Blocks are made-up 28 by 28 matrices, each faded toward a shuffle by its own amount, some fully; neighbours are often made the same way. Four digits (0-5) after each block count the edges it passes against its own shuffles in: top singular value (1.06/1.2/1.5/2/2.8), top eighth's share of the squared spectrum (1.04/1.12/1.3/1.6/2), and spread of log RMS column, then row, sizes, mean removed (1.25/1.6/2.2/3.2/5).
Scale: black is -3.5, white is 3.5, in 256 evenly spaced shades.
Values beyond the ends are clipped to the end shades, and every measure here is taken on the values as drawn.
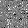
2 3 1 0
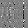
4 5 2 0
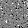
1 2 1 0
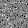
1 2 0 0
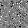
2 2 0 0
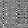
4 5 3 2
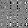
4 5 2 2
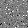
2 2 1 0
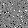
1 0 0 1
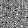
2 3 0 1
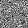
0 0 0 0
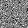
0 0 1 0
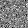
0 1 0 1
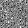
1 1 2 0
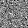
0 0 0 0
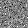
0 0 0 0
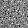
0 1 0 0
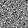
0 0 0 0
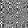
3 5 2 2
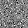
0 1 0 0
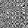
3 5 2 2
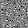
2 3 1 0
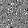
2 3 1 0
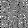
2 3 2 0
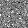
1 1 0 0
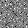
0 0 0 0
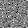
1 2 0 0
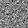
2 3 1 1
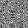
3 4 1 1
